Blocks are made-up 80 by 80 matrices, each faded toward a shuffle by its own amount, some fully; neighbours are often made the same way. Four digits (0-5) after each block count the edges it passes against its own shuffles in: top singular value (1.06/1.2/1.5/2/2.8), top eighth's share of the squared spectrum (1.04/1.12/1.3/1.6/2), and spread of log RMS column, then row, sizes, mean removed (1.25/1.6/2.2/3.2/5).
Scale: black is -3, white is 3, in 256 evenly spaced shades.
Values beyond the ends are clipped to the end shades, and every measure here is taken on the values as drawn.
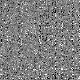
2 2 3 2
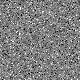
0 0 0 0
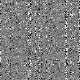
2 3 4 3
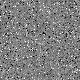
0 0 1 0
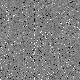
2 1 1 0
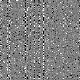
4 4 3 1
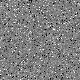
0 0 0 0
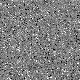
0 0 0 0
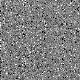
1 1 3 0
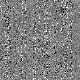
1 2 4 0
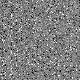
0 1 2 0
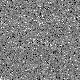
0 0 0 0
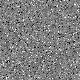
0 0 0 0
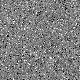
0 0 0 0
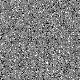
0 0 2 0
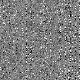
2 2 3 0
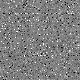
3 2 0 1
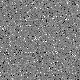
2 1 0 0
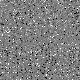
2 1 0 0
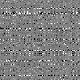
4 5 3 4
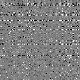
4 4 2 3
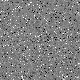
1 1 0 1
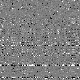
4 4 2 3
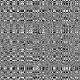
5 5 4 4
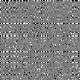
5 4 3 3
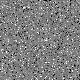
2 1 0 0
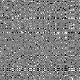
5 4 2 3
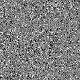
3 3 1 1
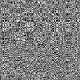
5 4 3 3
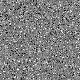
2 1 0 0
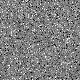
0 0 0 1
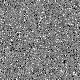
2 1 0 0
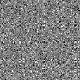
4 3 2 2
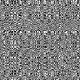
5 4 3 3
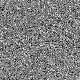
1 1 0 0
